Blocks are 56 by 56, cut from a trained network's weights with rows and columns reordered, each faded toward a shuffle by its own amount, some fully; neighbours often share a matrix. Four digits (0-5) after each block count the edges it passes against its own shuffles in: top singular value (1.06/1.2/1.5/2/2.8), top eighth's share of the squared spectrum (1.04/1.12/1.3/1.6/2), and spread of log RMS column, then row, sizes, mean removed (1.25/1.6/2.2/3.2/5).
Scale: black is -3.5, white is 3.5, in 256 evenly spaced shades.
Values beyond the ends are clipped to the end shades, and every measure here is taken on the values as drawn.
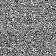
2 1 0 0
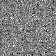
0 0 0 0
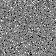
0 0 0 0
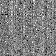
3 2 0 1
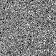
0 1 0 0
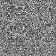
2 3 1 1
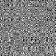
3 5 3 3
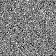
1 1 0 0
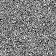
0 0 0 0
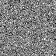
0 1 0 0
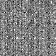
3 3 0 1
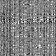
4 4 1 3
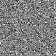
2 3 0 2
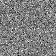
0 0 0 0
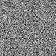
3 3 1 1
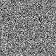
2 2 0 0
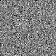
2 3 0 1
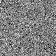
0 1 0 0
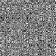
3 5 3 2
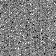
1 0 0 0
